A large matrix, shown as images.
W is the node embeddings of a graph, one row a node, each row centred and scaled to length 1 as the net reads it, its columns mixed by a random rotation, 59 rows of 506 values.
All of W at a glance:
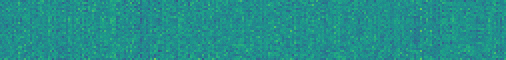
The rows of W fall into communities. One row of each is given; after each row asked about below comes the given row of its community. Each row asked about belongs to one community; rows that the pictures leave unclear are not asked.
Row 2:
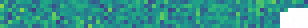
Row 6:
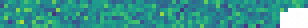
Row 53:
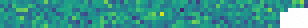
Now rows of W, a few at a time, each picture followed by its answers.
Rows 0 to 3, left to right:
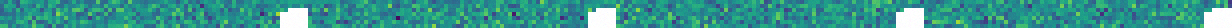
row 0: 6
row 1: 6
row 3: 53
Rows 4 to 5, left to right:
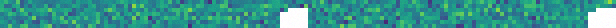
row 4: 2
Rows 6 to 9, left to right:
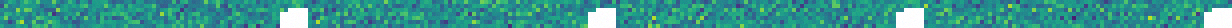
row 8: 6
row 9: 2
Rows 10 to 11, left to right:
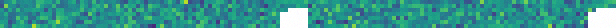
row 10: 6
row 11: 6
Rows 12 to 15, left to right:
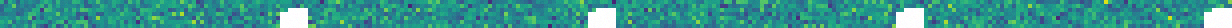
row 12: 53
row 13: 2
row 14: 2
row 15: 6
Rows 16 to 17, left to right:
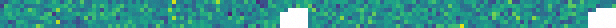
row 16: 6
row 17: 2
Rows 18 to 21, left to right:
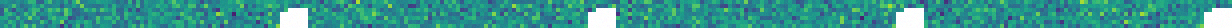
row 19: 2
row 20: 2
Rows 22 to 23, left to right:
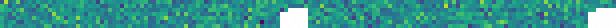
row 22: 2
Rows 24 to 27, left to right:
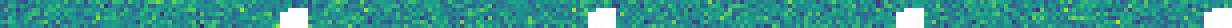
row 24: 53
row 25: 6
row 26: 6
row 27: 53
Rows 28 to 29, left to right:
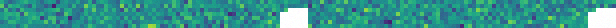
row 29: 6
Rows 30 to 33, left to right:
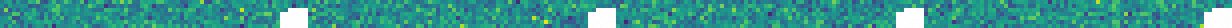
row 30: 2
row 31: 2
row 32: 6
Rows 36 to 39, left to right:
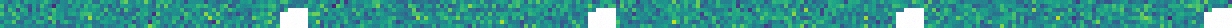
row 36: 2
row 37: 53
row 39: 2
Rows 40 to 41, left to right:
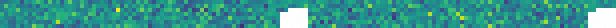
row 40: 6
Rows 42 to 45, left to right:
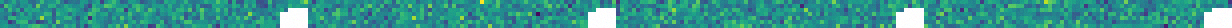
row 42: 6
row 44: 6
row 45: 2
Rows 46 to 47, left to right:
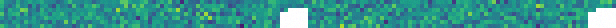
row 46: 2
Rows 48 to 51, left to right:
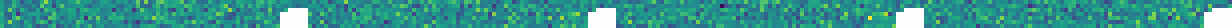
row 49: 2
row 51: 2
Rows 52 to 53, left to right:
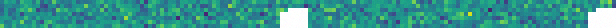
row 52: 6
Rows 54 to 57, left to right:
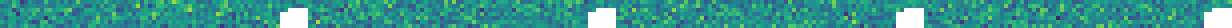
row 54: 53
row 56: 6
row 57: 6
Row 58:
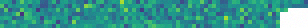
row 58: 2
